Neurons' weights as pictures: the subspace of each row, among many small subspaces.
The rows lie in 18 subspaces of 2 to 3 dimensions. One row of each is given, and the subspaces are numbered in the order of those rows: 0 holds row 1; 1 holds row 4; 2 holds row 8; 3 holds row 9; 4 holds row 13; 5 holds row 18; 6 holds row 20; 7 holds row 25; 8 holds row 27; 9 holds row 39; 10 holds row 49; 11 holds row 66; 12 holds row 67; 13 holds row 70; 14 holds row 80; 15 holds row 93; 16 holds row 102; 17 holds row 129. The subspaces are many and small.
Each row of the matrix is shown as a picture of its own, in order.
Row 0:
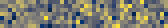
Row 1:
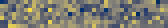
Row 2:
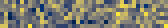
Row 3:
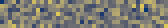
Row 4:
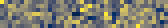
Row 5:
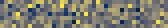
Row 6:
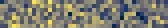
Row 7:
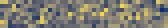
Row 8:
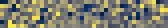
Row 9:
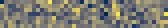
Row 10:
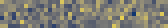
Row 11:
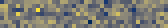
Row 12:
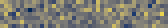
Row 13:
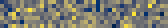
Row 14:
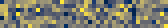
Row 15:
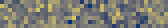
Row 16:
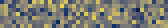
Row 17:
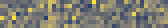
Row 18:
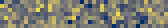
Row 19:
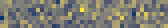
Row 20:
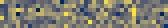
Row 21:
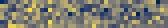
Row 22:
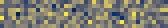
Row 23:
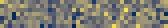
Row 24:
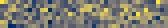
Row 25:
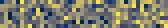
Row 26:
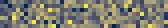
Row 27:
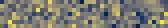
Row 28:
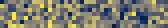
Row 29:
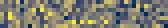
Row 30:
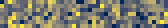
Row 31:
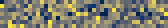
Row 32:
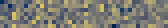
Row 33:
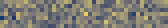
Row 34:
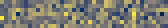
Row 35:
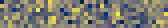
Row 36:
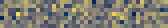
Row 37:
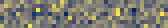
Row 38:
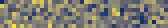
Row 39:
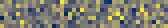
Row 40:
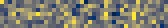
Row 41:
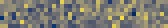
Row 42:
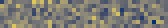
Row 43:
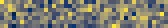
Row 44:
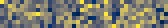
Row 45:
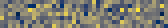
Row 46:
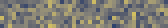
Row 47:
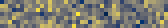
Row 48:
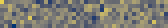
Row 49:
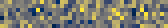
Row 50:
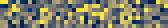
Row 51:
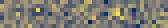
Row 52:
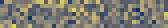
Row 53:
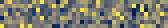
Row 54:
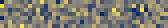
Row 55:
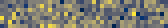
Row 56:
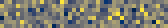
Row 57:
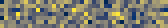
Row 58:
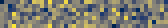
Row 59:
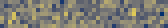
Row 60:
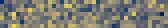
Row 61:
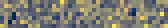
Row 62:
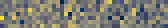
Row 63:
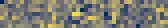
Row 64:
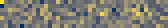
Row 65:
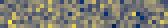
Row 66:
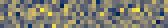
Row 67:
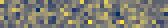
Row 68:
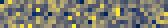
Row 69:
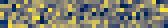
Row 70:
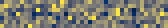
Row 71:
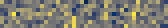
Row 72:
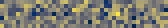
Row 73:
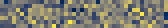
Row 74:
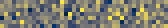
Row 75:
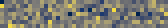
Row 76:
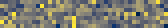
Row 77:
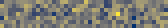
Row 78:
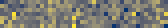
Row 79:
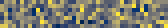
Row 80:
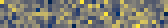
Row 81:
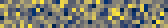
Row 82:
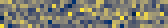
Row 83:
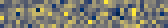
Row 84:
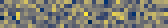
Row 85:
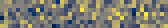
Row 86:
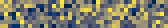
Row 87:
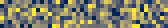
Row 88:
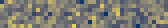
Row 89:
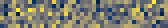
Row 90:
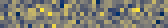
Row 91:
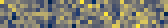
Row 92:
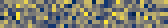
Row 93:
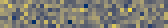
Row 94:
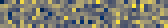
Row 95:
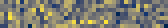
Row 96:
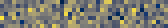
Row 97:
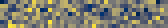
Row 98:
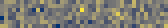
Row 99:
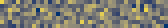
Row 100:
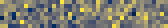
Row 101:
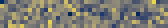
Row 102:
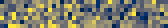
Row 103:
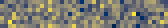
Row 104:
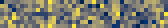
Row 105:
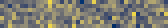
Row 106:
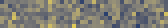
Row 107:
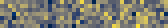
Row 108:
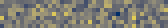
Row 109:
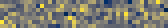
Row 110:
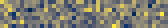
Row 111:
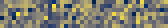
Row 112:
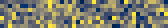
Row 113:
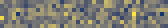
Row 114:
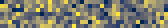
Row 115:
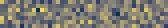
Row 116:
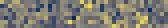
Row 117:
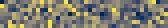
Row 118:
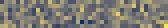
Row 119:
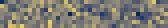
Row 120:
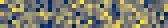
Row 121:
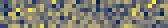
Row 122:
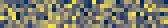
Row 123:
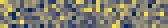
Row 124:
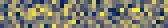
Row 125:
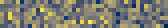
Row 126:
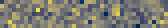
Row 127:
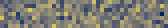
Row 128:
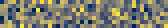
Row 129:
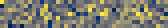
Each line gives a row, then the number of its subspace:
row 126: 8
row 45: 15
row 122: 5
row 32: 15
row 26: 15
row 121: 4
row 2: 7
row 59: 13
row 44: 1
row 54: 17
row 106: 14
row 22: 12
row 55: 8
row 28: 16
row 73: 15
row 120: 6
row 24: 0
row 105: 3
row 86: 11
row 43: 11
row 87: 10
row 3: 2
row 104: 14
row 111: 12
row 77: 3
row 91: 14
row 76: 1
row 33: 5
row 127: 15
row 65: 8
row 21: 0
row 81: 16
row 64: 17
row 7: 2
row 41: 16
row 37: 13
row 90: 11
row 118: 2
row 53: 17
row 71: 1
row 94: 7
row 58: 11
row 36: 12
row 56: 9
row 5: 15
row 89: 4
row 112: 3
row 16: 4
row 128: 0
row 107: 14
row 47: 6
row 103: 8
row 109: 1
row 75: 17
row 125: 7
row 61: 13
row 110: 4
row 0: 6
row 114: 6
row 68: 13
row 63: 1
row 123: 4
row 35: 12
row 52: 15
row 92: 5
